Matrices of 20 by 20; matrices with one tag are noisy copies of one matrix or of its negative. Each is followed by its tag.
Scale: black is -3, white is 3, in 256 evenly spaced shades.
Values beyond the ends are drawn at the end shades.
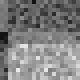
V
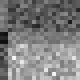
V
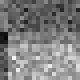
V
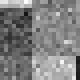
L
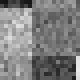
L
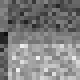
V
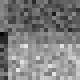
V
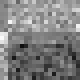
V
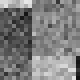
L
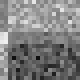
V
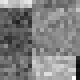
L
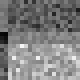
V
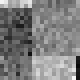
L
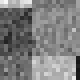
L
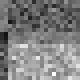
V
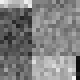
L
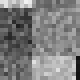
L
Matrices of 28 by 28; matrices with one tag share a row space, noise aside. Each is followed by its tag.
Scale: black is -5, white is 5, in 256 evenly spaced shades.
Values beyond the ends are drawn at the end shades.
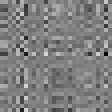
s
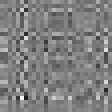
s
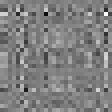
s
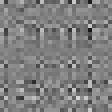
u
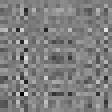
s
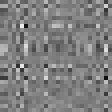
s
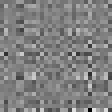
u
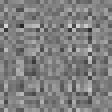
u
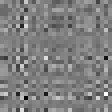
s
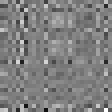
s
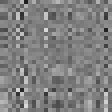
s
